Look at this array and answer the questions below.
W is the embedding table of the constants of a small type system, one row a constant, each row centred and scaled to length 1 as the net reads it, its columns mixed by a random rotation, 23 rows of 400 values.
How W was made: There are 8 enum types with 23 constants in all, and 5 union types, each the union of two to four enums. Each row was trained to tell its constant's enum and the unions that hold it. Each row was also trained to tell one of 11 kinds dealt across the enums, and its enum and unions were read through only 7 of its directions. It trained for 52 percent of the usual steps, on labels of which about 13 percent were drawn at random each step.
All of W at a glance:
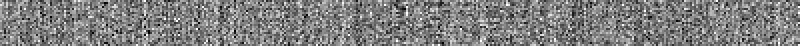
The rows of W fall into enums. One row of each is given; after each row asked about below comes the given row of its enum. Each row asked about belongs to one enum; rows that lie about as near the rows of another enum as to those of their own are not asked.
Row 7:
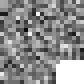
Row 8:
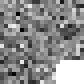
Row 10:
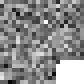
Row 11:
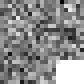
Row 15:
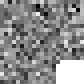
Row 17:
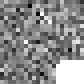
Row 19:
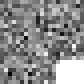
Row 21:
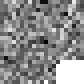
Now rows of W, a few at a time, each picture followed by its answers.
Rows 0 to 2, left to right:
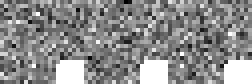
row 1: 21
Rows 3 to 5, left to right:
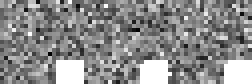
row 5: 7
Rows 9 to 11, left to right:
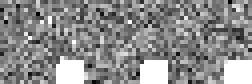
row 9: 17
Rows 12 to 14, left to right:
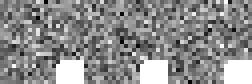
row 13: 17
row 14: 11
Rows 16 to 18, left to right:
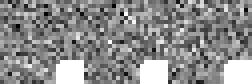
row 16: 19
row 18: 11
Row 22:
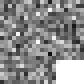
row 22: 7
